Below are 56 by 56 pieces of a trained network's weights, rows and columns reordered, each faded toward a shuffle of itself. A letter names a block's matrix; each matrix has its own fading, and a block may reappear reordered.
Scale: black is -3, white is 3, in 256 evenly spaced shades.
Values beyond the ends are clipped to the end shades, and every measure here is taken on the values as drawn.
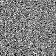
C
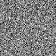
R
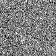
C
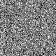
C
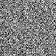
R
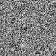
R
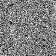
C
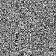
R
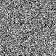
C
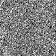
C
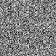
R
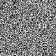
R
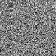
R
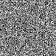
C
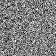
C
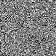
C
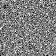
C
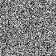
C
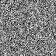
C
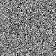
R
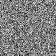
C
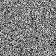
C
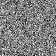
C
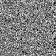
R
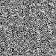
R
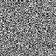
R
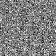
C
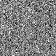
C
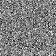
C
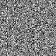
R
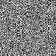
R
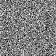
C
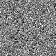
C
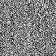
R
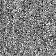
C
